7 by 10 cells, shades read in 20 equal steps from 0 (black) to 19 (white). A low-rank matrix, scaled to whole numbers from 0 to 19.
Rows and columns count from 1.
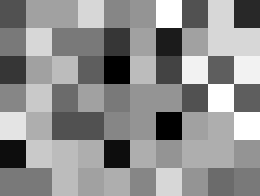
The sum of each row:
111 105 99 108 107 105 111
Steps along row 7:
same up down up down up down down up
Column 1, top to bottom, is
6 9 4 10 17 1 9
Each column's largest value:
17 16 14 16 13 14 19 18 19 19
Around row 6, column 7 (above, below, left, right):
0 16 13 13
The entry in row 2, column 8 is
12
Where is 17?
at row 5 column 1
